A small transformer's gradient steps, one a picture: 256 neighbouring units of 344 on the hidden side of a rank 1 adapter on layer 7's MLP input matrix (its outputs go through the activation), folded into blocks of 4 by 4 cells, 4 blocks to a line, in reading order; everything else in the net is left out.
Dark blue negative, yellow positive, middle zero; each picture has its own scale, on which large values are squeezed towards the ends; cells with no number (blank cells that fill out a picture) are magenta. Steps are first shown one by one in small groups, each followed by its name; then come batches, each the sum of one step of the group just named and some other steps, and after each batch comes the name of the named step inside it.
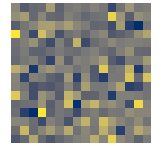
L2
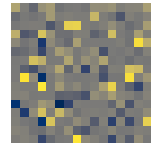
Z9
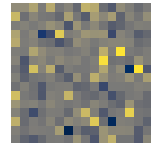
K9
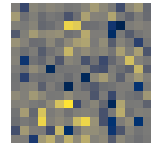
K9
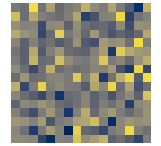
K9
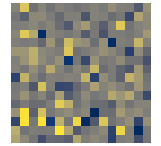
Z9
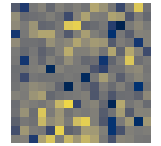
Z9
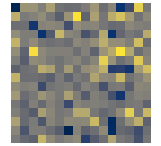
K9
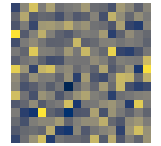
L2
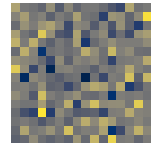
L2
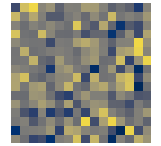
Z9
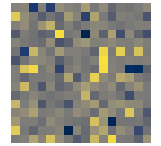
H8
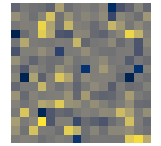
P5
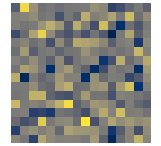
P5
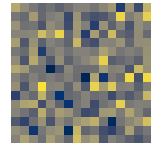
H8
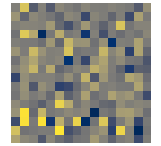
H8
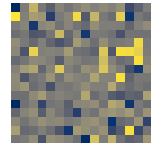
H8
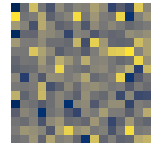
P5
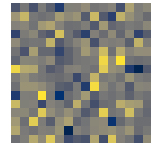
H8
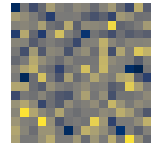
H8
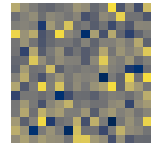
H8
